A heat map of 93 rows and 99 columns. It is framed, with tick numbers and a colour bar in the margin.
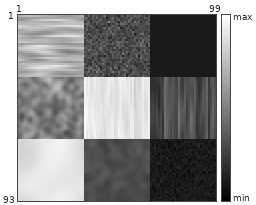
The table splits into 3 rows of 3 panels. Panel 1,1: high, streaked across. Panel 1,2: low, fine-grained. Panel 1,3: very low, flat. Panel 2,1: middling, blotchy. Panel 2,2: very high, streaked downward, faint in contrast. Panel 2,3: low, streaked downward. Panel 3,1: very high, smooth, faint in contrast. Panel 3,2: low, blotchy, faint in contrast. Panel 3,3: very low, fine-grained, faint in contrast.
